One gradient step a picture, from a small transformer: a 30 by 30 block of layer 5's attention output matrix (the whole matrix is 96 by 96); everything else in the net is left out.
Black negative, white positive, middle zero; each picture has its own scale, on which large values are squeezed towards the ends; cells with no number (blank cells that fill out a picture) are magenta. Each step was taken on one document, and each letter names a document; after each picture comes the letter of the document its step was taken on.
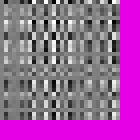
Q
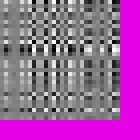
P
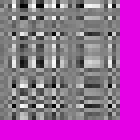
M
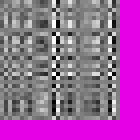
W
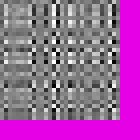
P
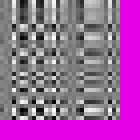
M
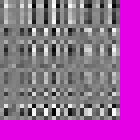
P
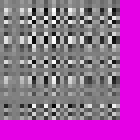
Q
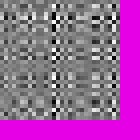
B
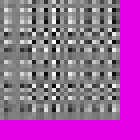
P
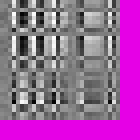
M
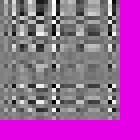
M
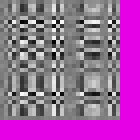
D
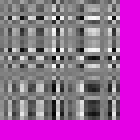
B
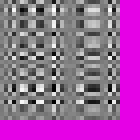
D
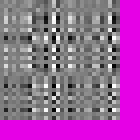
P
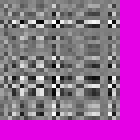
D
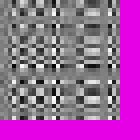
D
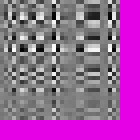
D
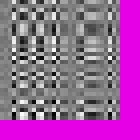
M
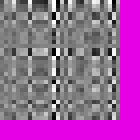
B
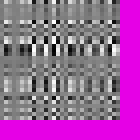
P
